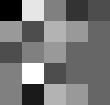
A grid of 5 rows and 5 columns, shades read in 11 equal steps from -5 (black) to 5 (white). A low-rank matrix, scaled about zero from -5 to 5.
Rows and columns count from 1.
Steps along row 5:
down up down down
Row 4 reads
0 5 -2 -1 -1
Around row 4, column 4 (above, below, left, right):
-1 1 -2 -1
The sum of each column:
-6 3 3 -3 -6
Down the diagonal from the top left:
-5 -2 1 -1 -1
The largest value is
5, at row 4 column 2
